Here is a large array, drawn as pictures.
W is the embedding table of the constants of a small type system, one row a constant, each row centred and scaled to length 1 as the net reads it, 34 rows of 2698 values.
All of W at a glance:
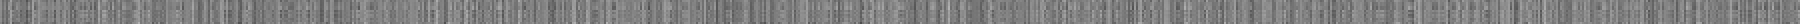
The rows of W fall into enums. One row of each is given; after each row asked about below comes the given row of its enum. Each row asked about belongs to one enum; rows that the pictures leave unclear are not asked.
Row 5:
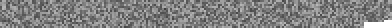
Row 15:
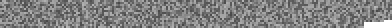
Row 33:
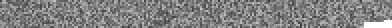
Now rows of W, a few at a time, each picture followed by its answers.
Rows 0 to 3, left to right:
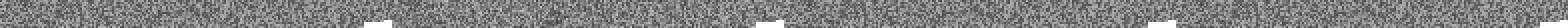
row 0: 15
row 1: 33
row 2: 15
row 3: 15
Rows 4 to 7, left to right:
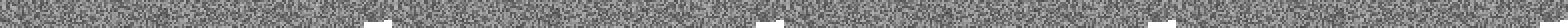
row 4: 5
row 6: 5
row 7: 5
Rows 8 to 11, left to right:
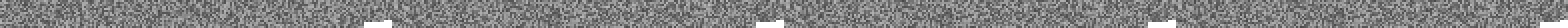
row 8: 15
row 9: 5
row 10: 5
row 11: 5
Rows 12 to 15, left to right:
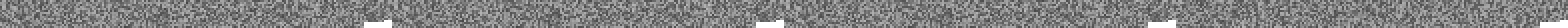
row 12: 5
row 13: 5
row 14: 5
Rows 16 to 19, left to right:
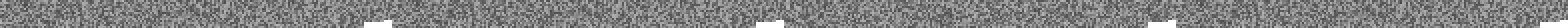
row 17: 15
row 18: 5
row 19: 15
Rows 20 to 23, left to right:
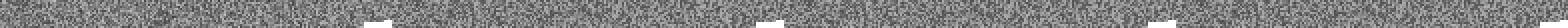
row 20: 33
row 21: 15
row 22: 15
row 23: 15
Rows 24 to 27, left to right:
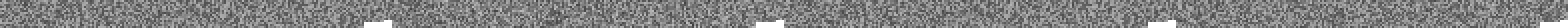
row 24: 15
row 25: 33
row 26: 15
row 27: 5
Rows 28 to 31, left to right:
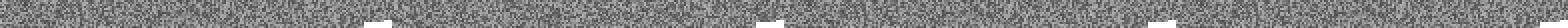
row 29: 5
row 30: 15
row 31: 15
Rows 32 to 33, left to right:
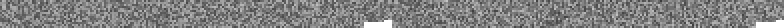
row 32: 5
